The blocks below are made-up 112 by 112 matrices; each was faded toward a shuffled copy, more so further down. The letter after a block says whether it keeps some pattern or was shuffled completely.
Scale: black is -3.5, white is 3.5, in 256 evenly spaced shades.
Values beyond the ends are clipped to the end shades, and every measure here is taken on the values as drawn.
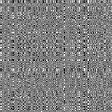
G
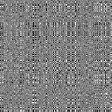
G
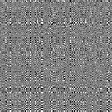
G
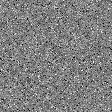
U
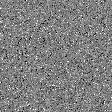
U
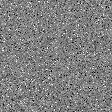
U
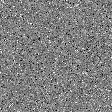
U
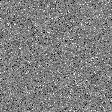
U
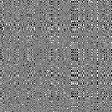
G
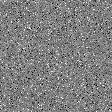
U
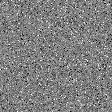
U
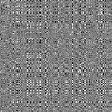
G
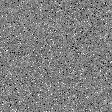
U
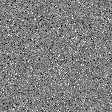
U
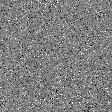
U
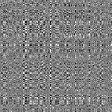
G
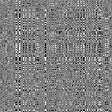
G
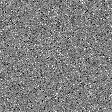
U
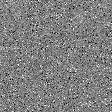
U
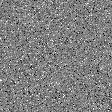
U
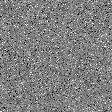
U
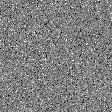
U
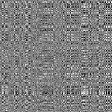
G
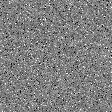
U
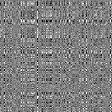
G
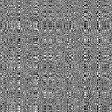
G
